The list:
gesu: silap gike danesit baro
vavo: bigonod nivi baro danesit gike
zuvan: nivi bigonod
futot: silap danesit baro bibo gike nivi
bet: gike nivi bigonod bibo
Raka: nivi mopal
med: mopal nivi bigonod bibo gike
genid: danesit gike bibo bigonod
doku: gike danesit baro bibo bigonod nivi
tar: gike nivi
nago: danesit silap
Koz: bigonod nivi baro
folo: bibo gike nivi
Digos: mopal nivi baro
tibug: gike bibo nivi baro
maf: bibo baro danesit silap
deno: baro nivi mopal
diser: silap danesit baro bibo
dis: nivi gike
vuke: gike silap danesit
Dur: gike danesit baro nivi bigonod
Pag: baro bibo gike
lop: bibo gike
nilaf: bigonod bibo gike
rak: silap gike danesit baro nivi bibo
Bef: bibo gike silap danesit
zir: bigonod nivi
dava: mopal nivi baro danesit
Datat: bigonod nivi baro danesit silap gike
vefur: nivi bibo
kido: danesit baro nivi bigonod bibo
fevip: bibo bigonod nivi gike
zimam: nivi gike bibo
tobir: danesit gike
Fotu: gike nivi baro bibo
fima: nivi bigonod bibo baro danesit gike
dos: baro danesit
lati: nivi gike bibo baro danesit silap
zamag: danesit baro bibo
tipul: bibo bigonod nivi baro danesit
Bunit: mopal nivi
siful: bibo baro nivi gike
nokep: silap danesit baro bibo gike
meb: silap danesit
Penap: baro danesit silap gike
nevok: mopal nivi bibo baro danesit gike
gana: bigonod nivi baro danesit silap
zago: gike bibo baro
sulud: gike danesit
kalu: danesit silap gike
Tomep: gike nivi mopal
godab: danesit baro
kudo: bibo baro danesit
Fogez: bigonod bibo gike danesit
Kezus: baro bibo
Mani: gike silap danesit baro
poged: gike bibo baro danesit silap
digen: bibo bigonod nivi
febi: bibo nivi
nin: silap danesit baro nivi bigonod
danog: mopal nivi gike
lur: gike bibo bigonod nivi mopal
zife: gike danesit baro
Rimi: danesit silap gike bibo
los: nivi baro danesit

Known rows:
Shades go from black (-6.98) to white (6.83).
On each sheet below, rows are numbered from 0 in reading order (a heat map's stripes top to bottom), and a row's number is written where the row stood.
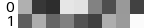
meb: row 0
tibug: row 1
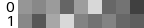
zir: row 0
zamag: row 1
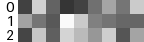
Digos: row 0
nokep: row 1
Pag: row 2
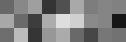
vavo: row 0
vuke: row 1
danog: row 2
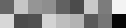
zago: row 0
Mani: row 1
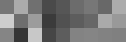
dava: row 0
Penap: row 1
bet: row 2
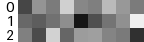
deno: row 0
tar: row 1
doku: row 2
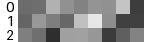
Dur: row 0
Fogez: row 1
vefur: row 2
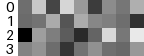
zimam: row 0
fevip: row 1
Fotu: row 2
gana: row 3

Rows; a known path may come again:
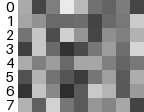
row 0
diser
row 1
poged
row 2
zimam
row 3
Digos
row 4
med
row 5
los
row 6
Koz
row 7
gesu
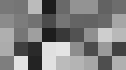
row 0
tipul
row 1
maf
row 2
kalu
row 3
meb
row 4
lop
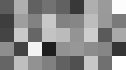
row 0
tibug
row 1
deno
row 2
Pag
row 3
digen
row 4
zago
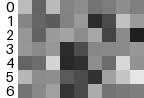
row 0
lur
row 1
febi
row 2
zife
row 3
Datat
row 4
tobir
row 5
Rimi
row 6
vavo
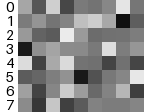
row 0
zuvan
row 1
nilaf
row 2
futot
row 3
Kezus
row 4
godab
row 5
tar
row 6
nin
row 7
bet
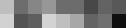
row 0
dos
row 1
Mani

